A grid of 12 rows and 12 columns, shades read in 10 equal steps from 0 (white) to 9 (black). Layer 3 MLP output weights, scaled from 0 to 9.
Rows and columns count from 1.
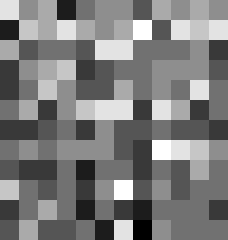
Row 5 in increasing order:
1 2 3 4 4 5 5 5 5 6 6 7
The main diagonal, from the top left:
1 2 5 2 6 1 6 7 5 6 5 5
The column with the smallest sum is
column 7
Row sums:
49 34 53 57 53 46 72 46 69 55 70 63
